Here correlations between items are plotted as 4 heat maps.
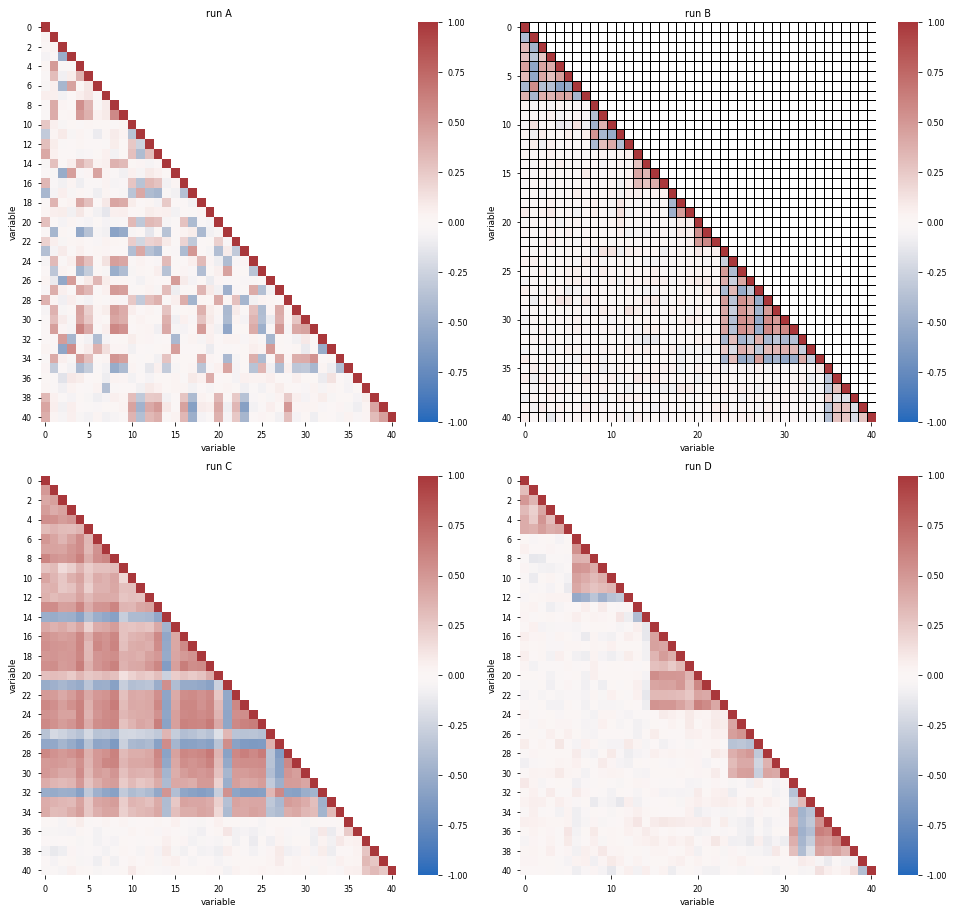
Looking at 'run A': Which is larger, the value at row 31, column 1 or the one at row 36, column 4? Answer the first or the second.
the first
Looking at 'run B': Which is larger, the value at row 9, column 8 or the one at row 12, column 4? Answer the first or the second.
the second
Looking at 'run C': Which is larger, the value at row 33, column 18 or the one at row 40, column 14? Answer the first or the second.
the first
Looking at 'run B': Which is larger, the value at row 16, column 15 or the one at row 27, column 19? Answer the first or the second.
the first
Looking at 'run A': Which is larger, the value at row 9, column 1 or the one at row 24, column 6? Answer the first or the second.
the first
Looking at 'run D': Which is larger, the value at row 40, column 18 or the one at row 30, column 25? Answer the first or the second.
the second
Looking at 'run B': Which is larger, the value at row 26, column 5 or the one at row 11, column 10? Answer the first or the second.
the first
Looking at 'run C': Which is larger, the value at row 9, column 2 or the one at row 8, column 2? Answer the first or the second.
the second
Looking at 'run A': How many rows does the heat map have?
41
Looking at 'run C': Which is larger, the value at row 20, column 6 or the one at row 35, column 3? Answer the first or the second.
the first
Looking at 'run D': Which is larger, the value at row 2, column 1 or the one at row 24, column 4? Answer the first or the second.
the first
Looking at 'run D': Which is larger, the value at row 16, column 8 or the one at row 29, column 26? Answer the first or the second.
the second
